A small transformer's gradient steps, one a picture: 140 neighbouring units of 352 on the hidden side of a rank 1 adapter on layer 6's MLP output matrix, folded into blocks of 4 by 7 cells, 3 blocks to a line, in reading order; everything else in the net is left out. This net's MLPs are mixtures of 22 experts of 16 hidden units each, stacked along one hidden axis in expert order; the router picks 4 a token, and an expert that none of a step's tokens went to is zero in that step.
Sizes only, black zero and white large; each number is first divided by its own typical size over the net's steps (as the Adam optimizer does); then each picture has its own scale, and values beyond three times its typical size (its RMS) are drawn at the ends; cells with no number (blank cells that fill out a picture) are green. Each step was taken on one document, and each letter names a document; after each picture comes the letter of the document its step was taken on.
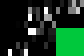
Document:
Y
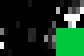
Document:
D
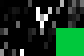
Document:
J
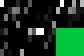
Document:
J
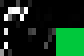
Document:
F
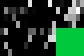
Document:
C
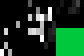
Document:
J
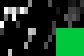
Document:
C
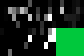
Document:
C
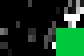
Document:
D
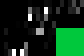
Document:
Y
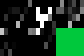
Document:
J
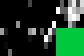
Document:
D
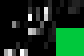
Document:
Y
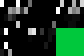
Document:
F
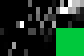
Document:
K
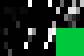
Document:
C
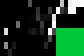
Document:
K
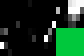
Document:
D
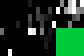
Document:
K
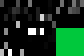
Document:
J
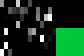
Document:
F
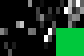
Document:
K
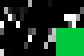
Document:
C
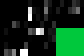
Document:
Y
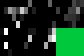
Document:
C
